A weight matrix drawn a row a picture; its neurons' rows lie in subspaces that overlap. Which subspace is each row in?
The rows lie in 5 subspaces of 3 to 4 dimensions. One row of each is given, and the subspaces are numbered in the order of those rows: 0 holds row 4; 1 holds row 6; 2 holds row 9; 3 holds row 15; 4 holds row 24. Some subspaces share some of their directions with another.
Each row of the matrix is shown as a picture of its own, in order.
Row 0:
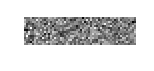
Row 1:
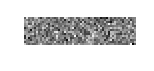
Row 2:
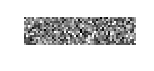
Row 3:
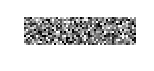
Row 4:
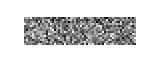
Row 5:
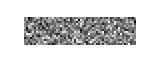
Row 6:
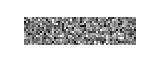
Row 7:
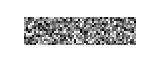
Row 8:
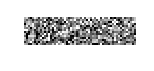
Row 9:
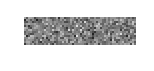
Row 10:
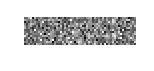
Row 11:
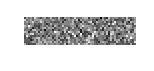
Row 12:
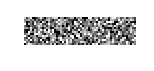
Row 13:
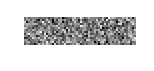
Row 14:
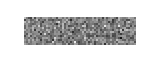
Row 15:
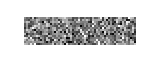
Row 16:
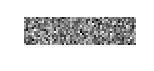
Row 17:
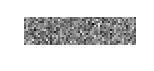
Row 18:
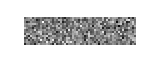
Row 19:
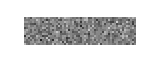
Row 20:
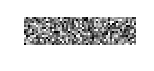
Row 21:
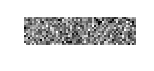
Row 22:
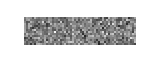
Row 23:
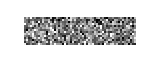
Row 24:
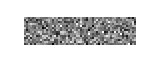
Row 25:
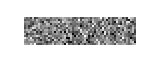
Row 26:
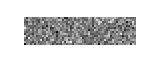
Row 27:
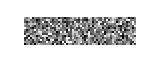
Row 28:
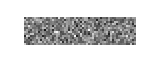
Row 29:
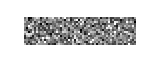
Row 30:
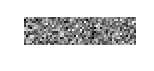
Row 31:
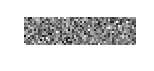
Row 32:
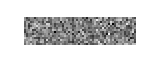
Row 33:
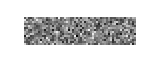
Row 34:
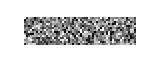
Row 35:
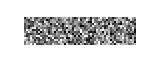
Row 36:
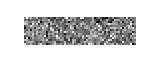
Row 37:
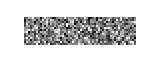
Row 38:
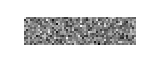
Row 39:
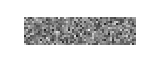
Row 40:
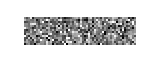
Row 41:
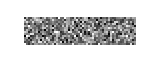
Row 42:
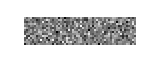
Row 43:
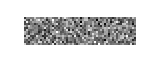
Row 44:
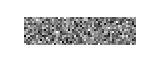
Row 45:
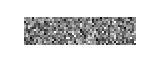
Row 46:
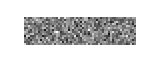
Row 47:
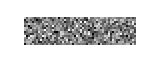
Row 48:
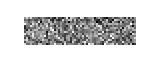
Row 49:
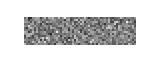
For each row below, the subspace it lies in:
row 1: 0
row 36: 0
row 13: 1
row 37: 2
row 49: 4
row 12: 2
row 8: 2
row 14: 1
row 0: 2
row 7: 4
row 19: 3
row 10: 1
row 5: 4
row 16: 0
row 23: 0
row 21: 0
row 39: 2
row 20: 3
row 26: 0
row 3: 0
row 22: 3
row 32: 3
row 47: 2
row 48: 0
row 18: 1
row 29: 4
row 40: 3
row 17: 0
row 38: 1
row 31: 4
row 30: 2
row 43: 1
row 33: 2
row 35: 1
